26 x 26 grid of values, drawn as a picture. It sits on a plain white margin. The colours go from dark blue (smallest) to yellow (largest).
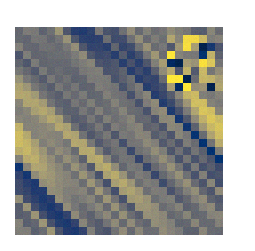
Roughest part: top right. Slope: none. Mirror symmetry: none. Grain: diagonal, down to the right. Odd patch: rougher, in the top right.
